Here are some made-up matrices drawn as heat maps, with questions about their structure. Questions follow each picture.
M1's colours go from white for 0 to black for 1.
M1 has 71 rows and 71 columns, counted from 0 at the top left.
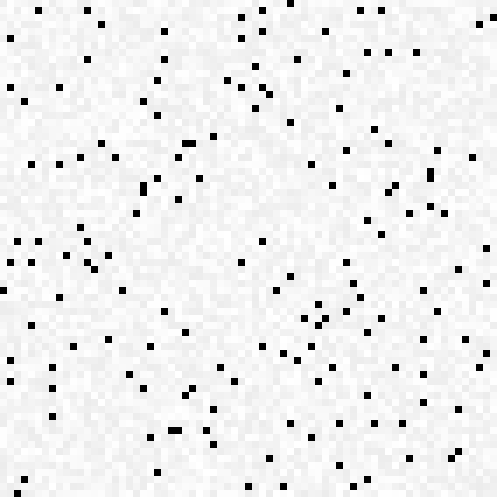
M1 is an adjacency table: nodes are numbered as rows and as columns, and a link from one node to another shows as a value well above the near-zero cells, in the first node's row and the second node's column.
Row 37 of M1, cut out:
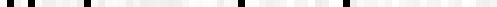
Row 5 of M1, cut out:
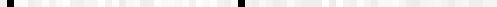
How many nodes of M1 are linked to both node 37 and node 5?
2
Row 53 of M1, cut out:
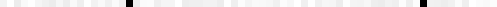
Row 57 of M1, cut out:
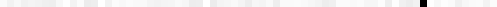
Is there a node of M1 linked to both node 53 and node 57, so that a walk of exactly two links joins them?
yes
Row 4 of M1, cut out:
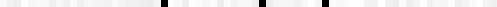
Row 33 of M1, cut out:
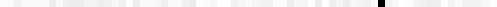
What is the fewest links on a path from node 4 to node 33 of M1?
4
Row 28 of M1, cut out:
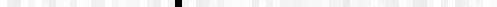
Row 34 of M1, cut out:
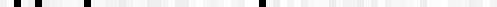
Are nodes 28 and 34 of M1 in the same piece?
no
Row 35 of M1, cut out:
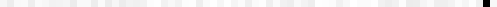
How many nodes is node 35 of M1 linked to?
1
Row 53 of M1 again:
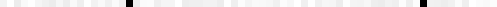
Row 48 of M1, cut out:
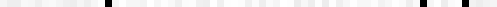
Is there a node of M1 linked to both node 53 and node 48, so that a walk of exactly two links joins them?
yes
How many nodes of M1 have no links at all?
1
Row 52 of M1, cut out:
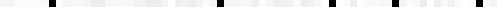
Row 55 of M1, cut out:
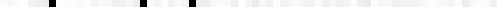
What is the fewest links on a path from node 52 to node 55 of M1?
2
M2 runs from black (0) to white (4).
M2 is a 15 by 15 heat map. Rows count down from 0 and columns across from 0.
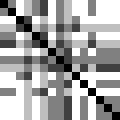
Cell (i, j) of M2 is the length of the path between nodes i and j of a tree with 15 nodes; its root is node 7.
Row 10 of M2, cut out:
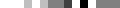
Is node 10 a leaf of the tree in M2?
yes
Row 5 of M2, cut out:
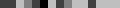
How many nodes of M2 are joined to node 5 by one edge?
5
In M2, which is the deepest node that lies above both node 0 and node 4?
5
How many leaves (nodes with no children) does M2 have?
11
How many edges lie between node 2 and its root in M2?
2
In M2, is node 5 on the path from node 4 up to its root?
yes
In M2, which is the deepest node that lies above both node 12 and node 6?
8
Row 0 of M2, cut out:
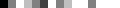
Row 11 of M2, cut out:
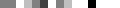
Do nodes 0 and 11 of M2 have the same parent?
yes
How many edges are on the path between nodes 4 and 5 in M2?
1
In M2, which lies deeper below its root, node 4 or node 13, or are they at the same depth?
the same depth
